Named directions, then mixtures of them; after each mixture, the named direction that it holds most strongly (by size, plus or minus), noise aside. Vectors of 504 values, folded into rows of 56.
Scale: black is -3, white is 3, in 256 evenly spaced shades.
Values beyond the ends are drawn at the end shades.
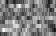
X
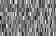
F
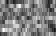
X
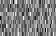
F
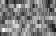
X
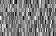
F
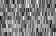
F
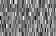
F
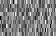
F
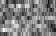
X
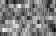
X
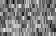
X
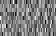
F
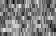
X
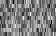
F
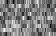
X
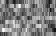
X
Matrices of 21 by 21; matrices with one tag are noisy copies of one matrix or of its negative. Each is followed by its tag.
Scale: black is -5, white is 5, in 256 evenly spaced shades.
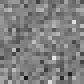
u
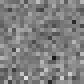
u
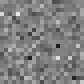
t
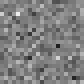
t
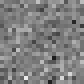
u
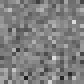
u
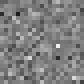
t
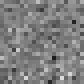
u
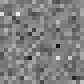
t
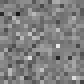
t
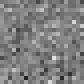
u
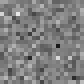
t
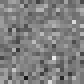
u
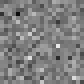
t
